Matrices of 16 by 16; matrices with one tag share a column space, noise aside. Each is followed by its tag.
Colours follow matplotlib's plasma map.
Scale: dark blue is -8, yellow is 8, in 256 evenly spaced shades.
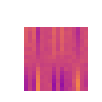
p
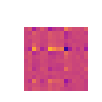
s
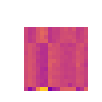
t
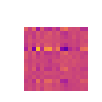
s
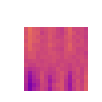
p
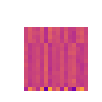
t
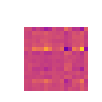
s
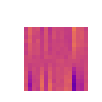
p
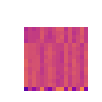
t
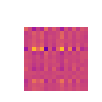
s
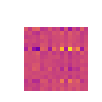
s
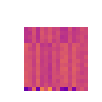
t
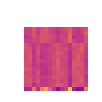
t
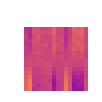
p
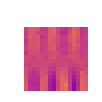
p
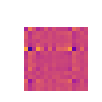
s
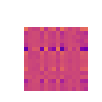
s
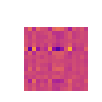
s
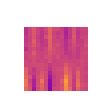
p
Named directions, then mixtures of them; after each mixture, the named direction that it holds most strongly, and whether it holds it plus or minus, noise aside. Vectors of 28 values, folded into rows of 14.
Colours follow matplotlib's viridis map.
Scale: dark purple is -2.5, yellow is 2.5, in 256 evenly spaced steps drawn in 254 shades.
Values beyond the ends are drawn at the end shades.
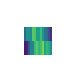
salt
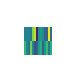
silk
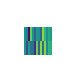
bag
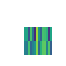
silk, minus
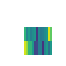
salt, minus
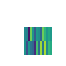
bag, plus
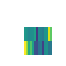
salt, minus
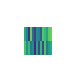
bag, plus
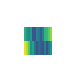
salt, minus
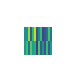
bag, minus
